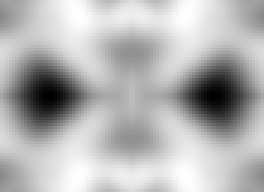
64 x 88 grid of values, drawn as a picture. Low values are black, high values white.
Slope: none. Average level on the scale: 70%. Mirror symmetry: left to right and top to bottom. Grain: smooth. Odd rows or columns: none. Seam: none.
